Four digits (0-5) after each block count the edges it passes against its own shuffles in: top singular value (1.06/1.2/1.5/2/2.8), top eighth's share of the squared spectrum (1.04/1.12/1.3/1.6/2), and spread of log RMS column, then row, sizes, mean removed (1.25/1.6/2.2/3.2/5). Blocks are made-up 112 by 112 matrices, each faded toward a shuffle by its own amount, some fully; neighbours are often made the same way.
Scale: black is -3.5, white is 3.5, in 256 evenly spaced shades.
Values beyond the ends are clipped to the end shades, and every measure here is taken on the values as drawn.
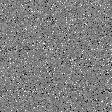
2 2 0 1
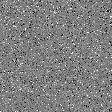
2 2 0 1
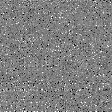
3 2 0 1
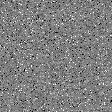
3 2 0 1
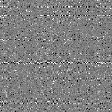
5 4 2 3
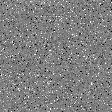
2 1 0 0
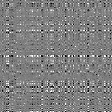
5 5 4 4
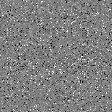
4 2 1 1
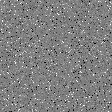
2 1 0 0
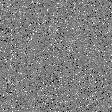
2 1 0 0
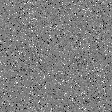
2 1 0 0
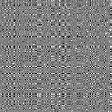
5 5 4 4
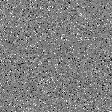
3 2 0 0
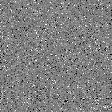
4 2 0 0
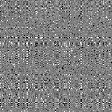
5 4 3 3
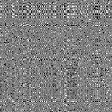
5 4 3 3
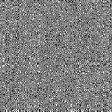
4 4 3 3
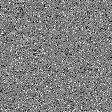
2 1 0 0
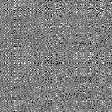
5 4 3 3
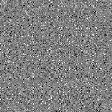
4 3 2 2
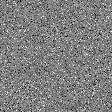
1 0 0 0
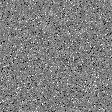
0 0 0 0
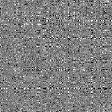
4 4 3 3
